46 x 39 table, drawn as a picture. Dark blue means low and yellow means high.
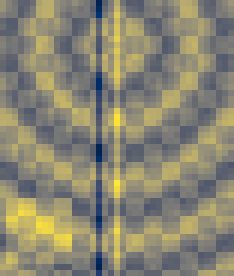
Columns 17 and 20 differ from the columns beside them. An odd patch, higher than its surroundings, sits in the bottom left. Rings spread out from the top middle. The values follow a bell shape.
